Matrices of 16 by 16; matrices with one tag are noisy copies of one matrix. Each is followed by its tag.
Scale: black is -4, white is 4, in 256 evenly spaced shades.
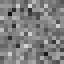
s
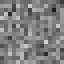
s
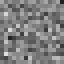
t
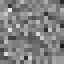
t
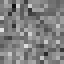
s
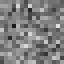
s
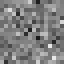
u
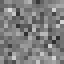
u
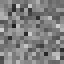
s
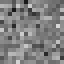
s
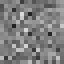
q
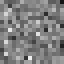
t
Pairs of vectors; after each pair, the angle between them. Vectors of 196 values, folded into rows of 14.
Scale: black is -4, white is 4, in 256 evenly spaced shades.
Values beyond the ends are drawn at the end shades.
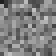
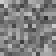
nearly opposite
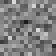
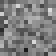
orthogonal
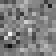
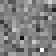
orthogonal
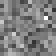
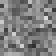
nearly parallel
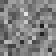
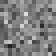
nearly parallel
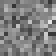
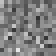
orthogonal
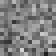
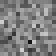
partly aligned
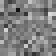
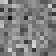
orthogonal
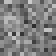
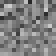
partly opposed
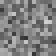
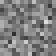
nearly parallel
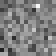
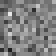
nearly parallel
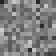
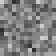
nearly opposite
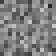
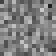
nearly parallel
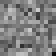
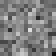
partly aligned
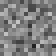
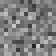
nearly parallel
